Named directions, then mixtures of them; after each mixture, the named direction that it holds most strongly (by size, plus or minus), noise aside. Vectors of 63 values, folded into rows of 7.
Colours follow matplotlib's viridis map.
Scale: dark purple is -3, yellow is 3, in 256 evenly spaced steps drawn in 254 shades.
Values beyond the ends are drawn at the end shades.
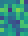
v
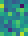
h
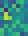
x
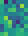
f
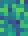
v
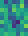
v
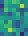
h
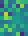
x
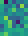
f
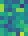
h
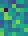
x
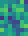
v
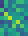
x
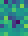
f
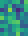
v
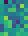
f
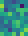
h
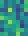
v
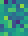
f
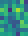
v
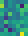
h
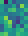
f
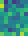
h
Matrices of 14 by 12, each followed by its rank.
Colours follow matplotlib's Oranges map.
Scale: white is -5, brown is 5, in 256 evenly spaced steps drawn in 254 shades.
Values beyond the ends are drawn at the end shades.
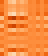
one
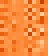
two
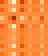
one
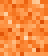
full rank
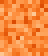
full rank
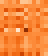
two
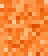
full rank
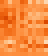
two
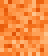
full rank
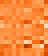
two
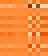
one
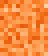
full rank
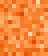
full rank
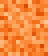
full rank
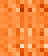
two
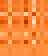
one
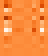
one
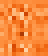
two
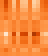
one
